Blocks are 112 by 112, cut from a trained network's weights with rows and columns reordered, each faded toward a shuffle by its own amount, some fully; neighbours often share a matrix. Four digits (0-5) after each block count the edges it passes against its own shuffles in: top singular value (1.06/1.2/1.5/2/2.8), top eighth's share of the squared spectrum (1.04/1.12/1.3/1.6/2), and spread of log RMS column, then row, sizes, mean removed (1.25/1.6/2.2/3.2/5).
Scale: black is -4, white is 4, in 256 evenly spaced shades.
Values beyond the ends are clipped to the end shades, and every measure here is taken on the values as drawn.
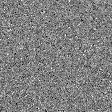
0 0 0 0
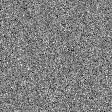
0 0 0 0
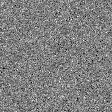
0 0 0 0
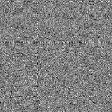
4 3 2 2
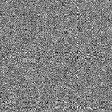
4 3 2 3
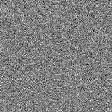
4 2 0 1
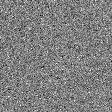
0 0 0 0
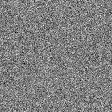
2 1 0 0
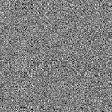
4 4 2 2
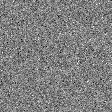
1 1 0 0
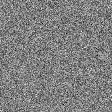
0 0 0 0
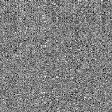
3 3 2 2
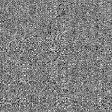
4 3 2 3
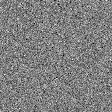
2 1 0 0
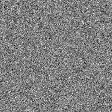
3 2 0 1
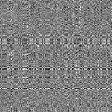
5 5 2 4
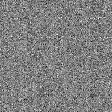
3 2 0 1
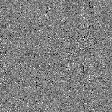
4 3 2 1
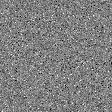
1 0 0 0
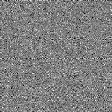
4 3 0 2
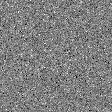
2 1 0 0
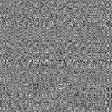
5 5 3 3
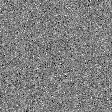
1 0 0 0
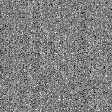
3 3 1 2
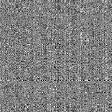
4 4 1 3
